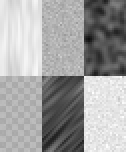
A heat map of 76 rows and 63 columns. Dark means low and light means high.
It is made of 2 by 3 panels. Panel 1,1: very high, streaked downward, faint in contrast. Panel 1,2: high, fine-grained, faint in contrast. Panel 1,3: low, blotchy. Panel 2,1: high, checkered, faint in contrast. Panel 2,2: low, slanting up to the right. Panel 2,3: very high, fine-grained, faint in contrast.
